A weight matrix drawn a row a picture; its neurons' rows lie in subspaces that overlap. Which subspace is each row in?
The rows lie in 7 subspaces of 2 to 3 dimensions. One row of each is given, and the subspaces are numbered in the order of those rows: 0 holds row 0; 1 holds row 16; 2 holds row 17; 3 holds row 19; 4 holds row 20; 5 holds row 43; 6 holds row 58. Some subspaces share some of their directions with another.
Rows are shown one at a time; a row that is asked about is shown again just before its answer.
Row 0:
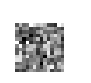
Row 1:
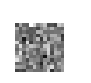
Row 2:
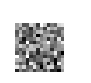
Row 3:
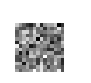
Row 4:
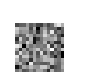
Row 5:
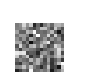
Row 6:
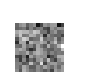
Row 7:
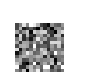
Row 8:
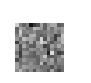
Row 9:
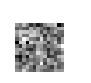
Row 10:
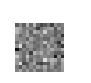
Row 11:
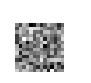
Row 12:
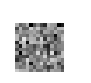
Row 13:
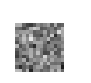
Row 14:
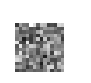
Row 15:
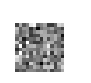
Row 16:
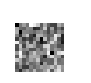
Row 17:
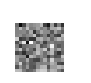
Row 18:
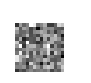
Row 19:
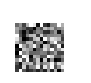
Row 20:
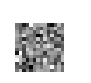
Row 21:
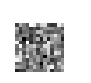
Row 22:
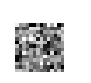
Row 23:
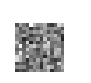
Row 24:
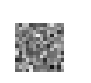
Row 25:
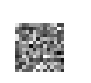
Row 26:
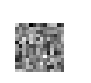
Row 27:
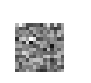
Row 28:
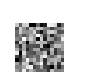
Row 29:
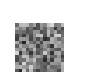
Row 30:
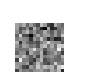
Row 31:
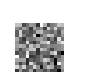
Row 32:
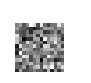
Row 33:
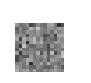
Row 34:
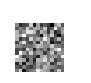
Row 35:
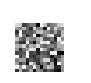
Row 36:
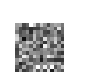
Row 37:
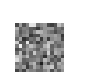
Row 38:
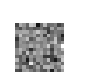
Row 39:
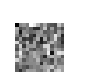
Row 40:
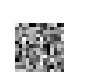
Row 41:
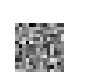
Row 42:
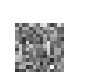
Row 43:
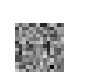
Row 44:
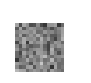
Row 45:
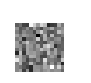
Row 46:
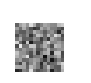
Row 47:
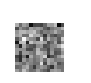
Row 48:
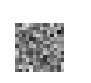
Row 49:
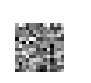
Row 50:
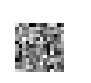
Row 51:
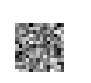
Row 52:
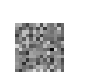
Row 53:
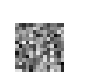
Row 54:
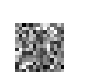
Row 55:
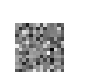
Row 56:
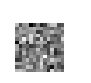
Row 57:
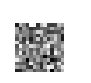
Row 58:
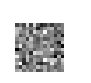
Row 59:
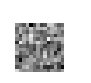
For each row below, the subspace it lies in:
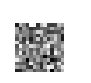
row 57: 0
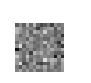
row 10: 6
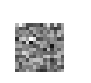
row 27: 2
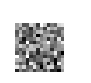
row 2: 1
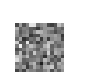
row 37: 6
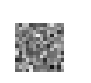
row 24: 2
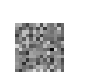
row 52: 3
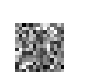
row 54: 5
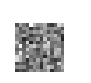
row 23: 4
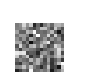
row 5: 4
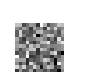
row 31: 1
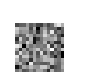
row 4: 6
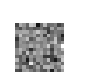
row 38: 0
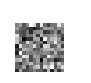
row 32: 3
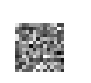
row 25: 3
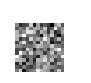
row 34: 4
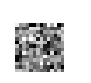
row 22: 2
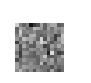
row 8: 1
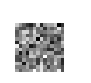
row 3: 3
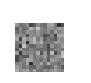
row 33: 6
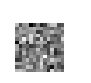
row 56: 6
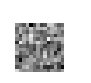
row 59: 5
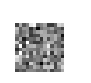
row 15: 6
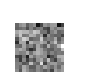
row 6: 0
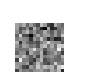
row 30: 5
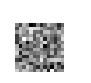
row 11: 3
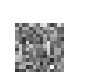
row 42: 5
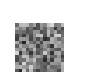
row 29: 4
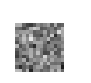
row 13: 2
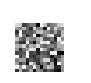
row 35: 1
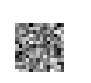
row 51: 4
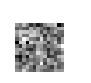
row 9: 0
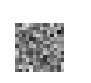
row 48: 2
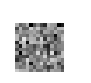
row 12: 6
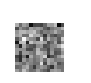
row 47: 0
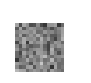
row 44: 5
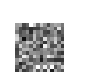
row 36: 3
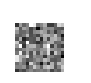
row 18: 6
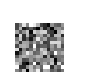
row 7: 5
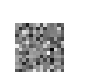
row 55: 3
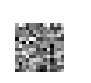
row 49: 2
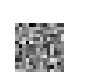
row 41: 2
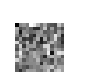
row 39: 1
